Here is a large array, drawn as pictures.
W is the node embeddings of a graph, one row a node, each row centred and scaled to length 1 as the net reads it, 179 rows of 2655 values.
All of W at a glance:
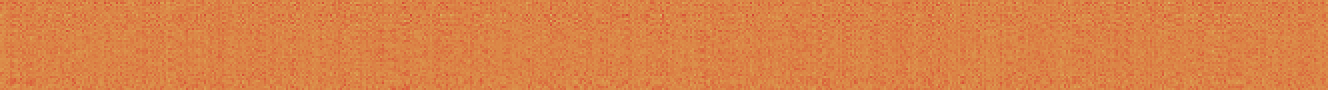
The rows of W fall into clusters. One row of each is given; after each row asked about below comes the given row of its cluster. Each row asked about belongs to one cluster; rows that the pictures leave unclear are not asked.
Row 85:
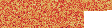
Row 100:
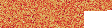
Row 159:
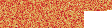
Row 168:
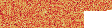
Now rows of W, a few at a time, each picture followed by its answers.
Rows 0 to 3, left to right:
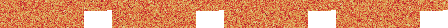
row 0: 100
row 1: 168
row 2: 159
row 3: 85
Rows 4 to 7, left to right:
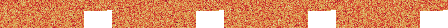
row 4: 159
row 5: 159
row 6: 159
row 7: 159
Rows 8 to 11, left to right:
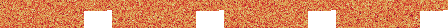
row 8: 100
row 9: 100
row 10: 100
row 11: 85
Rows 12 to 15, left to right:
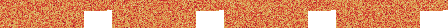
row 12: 159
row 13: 159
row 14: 168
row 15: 168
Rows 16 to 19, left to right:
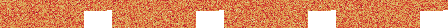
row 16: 168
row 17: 159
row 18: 159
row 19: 100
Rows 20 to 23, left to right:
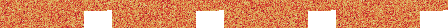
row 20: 85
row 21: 168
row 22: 159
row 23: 168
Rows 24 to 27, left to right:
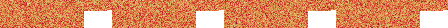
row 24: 100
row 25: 168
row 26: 159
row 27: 100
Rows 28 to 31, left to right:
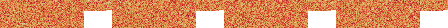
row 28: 85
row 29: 85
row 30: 85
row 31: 85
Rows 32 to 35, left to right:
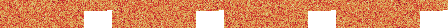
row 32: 85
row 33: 159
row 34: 168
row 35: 85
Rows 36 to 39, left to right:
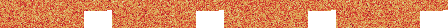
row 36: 100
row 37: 168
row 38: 159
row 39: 168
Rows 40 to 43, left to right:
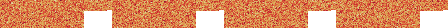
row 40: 85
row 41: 85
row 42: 85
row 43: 100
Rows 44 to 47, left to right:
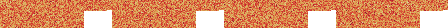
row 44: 168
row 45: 168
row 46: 100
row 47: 168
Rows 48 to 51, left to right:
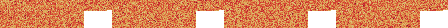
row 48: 168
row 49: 159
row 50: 159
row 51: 159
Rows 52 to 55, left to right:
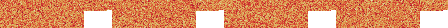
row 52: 159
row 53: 85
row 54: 100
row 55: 85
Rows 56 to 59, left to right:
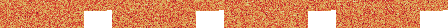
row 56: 168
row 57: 85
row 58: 159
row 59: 168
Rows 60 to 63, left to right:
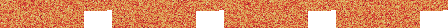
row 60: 100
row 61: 100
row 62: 100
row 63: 168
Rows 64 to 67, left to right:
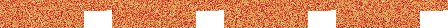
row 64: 159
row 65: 168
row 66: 159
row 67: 100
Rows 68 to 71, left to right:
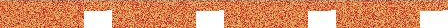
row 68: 85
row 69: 100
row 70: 159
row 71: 168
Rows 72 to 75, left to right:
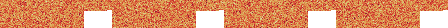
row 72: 100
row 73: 85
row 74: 100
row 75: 168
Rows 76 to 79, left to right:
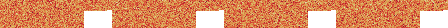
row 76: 168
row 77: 100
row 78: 100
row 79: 85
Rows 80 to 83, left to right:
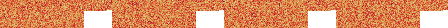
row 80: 159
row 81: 100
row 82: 168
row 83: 168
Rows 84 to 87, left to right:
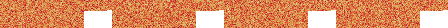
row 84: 100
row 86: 159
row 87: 168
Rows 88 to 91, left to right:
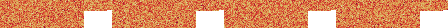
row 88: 85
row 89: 159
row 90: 168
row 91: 100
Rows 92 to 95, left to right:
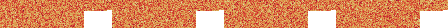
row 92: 159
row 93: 159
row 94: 168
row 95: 85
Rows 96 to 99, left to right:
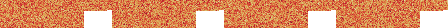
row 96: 100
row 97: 168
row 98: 100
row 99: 85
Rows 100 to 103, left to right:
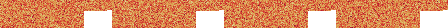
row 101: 100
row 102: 159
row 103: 159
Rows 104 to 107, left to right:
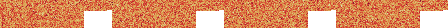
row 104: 168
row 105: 100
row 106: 159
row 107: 100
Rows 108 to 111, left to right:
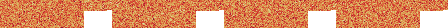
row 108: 85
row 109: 100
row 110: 168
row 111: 159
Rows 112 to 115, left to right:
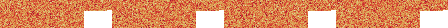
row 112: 168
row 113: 85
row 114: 159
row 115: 159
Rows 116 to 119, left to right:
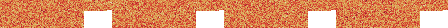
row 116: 85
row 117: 100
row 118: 100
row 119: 168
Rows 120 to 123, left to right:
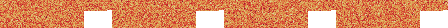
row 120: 100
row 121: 168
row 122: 100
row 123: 168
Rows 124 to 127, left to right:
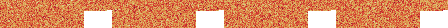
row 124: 168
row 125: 159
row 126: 168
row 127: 85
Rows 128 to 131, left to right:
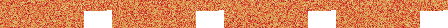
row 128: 159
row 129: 168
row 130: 100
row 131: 85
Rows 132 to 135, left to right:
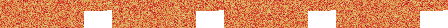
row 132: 85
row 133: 159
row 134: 168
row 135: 100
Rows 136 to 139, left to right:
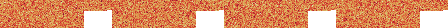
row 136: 100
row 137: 85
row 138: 168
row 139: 100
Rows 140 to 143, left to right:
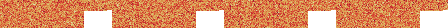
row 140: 85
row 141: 100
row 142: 168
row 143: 168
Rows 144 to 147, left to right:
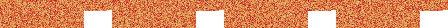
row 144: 168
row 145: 159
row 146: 100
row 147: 159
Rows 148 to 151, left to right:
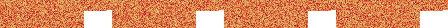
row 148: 168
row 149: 168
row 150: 159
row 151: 168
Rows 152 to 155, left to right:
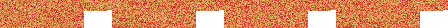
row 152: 85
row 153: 100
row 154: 159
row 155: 100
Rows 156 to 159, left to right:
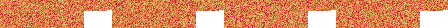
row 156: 168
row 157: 85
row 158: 159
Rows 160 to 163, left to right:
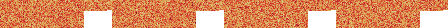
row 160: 85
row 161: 85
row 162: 159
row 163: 159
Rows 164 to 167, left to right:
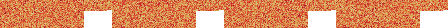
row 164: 85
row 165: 159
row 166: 85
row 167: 100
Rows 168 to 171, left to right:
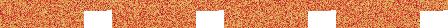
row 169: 168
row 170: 159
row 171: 85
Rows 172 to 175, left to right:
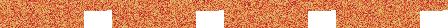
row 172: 168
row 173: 168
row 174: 100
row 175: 168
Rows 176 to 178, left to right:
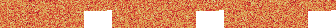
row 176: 168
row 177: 159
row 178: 100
